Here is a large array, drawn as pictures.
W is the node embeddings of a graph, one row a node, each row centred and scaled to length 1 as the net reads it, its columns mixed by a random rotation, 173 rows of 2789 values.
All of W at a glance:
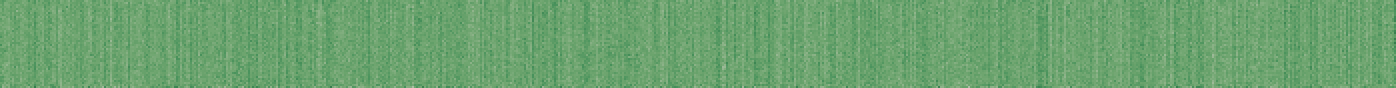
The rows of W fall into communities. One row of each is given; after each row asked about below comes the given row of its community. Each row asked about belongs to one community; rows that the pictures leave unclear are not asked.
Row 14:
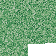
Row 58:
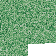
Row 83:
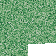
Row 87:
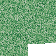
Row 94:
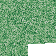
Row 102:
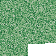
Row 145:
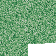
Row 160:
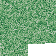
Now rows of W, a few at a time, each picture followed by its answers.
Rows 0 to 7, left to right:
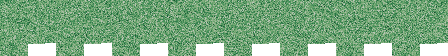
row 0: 94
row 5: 87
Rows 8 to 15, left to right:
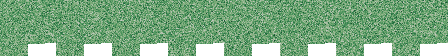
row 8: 94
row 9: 83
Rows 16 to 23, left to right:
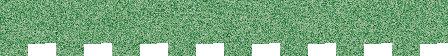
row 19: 87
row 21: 102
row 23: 83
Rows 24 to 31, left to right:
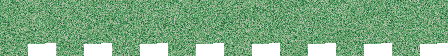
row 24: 145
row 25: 160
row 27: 83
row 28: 58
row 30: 102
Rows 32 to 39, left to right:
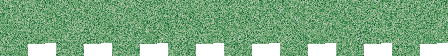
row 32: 87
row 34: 102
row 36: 14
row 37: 87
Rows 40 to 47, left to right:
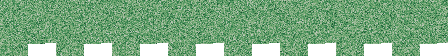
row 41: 145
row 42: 87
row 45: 145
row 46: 145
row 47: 94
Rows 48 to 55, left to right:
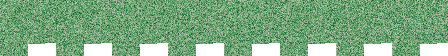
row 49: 58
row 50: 87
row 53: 83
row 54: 160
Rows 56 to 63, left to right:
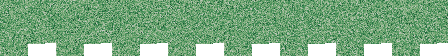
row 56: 145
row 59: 87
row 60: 160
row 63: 14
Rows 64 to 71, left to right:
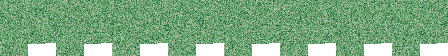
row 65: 102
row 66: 160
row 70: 102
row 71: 145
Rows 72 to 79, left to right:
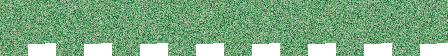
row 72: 160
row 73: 14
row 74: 160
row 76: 83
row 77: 160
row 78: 14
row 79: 160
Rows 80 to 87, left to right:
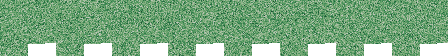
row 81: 14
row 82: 58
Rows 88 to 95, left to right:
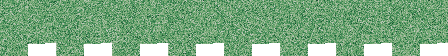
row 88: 87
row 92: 102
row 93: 14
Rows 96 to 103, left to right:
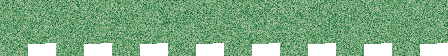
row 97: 160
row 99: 14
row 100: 58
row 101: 145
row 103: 87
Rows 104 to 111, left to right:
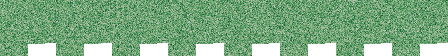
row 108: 145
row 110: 94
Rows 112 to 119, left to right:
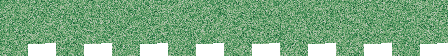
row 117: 58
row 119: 83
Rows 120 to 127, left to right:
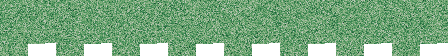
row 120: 58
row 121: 83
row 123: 87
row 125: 145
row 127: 83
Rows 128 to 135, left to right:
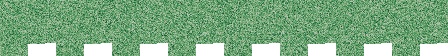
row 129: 94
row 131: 83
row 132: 160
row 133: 87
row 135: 87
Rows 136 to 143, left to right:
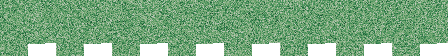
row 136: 87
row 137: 160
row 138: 83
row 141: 160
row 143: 14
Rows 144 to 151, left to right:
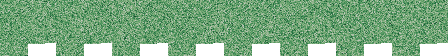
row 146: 14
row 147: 160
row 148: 87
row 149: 145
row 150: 83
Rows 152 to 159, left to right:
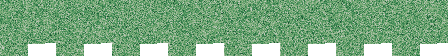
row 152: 160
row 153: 58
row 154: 87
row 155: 83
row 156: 160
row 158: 83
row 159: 14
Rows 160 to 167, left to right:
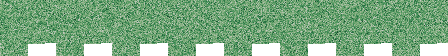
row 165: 102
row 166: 102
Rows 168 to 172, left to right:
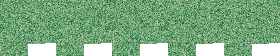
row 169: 94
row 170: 83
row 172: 14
